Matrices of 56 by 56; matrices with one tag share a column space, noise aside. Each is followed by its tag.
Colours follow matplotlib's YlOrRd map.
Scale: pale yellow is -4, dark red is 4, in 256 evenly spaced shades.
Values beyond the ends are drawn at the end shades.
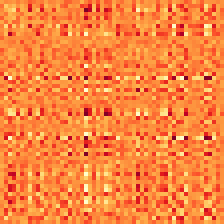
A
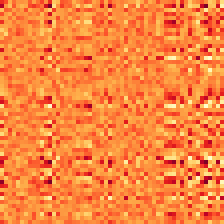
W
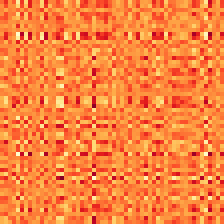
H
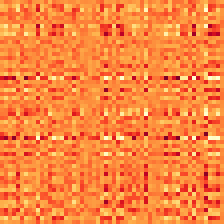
A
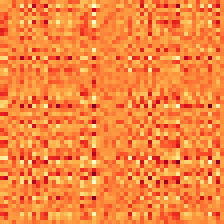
W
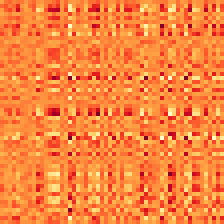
A
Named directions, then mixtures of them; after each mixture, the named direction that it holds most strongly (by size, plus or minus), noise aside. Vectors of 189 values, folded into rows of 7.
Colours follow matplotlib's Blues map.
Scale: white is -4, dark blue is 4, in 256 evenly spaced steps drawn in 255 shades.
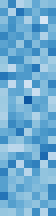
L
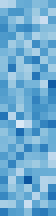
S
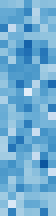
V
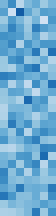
L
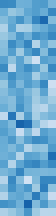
S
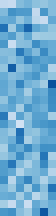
S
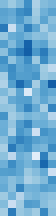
V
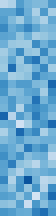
S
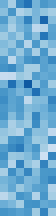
L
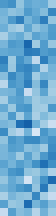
S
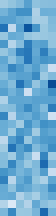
V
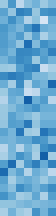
L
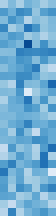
V
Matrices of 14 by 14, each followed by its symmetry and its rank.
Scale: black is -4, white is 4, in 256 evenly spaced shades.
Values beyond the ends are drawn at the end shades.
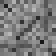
symmetric, full rank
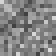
symmetric, full rank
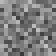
neither, full rank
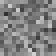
neither, full rank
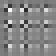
symmetric, rank one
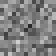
neither, full rank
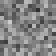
neither, full rank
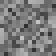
symmetric, full rank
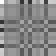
symmetric, rank one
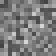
symmetric, full rank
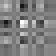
symmetric, rank one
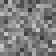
neither, full rank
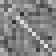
symmetric, full rank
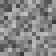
symmetric, full rank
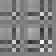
symmetric, rank one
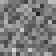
neither, full rank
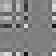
symmetric, rank one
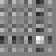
symmetric, rank one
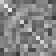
symmetric, full rank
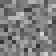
neither, full rank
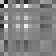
symmetric, rank one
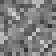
symmetric, full rank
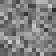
neither, full rank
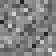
symmetric, full rank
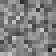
neither, full rank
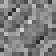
symmetric, full rank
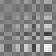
symmetric, rank one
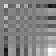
symmetric, rank one
